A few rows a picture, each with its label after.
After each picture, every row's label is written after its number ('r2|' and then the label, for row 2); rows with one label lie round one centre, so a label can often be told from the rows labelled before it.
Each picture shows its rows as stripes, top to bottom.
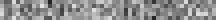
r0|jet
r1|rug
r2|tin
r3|tin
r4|jet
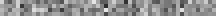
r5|tin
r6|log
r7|rug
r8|log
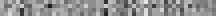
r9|log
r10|jet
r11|log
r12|log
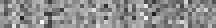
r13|jet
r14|log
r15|tin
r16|jet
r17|log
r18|rug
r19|jet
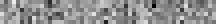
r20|jet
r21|jet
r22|log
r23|tin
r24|rug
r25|log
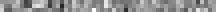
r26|rug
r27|rug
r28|tin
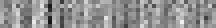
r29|rug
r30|jet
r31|rug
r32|rug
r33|rug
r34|rug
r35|rug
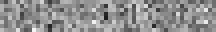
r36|jet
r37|log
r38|tin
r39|log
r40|log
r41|tin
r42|jet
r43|rug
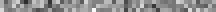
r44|rug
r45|jet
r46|tin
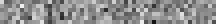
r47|tin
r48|jet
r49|log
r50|rug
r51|rug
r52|jet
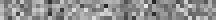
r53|jet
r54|log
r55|rug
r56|jet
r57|tin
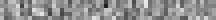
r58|log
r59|log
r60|rug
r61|rug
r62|tin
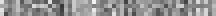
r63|tin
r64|rug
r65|tin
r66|tin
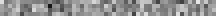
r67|tin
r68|rug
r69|rug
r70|log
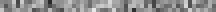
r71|jet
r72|jet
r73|tin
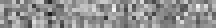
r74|jet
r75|tin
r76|tin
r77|jet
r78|log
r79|rug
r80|rug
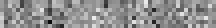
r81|log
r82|log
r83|jet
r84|rug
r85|tin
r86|jet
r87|tin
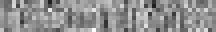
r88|jet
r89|jet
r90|tin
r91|log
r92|log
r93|log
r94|log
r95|tin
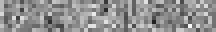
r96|log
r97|tin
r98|log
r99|tin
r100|jet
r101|jet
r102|tin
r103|rug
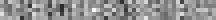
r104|log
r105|rug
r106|tin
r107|rug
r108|log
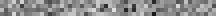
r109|jet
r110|log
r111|tin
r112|jet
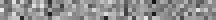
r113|jet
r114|rug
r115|tin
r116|jet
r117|log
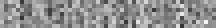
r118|log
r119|rug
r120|jet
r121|rug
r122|log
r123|tin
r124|log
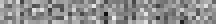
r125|log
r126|tin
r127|rug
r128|log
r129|tin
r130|log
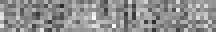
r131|log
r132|tin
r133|log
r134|tin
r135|tin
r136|jet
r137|tin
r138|jet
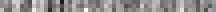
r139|rug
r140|rug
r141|rug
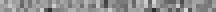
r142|log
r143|log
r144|jet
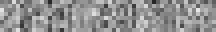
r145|jet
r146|log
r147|tin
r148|tin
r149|rug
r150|log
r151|log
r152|rug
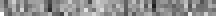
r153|jet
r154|jet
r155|jet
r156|tin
